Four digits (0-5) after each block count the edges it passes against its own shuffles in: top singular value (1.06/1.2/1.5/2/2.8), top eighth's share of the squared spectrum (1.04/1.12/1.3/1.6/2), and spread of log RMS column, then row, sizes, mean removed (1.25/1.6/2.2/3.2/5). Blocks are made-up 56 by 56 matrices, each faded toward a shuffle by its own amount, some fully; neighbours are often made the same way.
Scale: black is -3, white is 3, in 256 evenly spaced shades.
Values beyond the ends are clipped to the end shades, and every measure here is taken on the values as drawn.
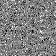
2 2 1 0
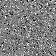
0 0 0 0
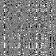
4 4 3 2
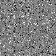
2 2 1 0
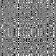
4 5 3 2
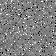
1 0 0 0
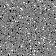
1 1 0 0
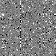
3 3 2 1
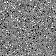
0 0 0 0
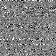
1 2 0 3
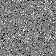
0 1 0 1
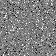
0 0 0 0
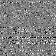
2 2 0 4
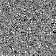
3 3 0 1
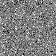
1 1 0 0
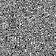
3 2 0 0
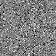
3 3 1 0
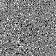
2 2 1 1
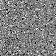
2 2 0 0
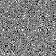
3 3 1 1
